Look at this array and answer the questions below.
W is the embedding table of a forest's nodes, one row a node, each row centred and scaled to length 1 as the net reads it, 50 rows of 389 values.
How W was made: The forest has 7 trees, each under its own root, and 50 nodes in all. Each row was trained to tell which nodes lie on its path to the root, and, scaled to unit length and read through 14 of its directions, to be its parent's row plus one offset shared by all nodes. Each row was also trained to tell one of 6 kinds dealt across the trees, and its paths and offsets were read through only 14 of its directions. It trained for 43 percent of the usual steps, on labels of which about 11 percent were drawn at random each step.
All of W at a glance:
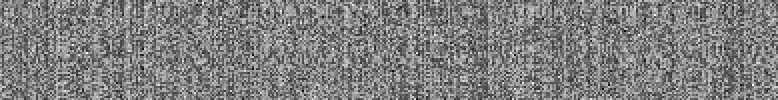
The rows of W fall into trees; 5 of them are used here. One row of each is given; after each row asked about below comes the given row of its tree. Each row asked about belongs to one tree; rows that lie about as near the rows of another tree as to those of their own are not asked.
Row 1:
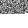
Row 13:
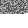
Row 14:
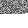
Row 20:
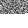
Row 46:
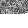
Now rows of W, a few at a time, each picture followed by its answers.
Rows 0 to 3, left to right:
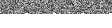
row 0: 20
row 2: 20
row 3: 1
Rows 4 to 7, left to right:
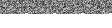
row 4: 1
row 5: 20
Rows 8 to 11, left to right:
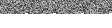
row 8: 1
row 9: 46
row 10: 46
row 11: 46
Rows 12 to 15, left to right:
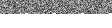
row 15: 20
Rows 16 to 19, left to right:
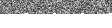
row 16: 46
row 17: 20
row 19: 46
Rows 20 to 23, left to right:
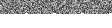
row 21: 1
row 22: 20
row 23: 1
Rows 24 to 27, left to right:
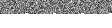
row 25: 1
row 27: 1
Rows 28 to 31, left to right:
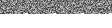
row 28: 14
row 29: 46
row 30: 46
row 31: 46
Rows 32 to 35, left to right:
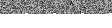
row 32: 1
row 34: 20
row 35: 46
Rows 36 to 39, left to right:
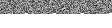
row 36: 1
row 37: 13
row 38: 20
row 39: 14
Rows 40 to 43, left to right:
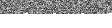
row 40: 14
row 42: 1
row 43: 14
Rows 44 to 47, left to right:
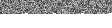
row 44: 46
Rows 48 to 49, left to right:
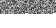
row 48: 1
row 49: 20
